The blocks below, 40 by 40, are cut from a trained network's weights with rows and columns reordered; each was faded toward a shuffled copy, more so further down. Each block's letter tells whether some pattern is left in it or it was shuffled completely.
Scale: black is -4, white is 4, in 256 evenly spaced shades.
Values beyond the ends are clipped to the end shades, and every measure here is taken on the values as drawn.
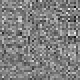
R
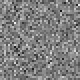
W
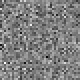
R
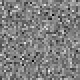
W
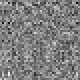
R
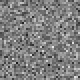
W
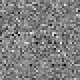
R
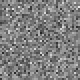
W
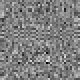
R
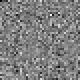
R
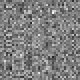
R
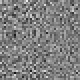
R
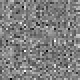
R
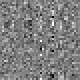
R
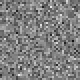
W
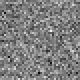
W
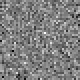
W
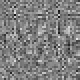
R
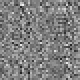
R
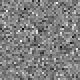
W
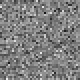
W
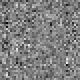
R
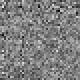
R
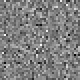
R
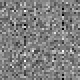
R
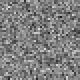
W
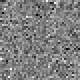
W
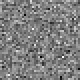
W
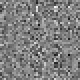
R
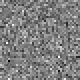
W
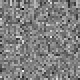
R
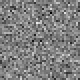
W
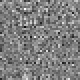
R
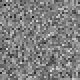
W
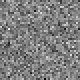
W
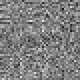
R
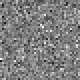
W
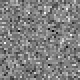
W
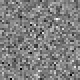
W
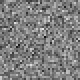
W
